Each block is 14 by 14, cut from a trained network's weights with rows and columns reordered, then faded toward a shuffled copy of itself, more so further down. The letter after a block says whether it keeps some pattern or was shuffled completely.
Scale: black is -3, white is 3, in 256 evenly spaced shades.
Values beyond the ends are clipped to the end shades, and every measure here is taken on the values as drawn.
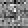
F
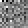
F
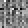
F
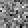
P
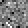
P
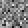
P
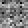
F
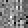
F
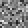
P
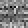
F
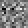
F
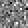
P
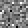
P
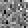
P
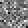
P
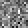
P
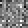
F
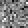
P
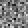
P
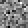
P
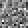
P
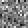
P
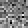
F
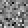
P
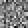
P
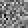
F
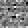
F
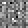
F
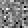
P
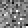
P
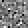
P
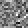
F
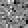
P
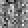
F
